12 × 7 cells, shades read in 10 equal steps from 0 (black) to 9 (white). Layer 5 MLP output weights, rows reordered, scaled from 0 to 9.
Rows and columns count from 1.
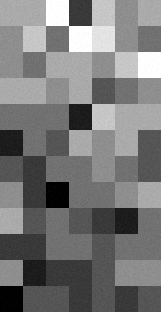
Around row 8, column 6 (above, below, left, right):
4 1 4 6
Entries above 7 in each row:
1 2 1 0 0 0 0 0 0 0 0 0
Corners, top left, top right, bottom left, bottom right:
6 6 0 3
